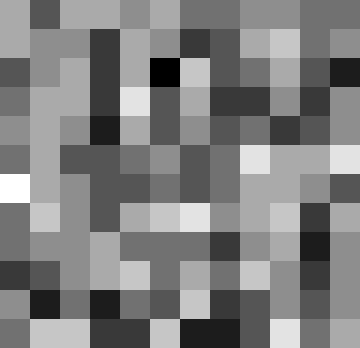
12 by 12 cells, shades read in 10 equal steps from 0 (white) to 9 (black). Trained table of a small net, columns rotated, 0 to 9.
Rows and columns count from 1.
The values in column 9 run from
1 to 7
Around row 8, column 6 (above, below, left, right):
5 5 3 1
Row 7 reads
0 3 4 6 6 5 6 5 3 3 4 6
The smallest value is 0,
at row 7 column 1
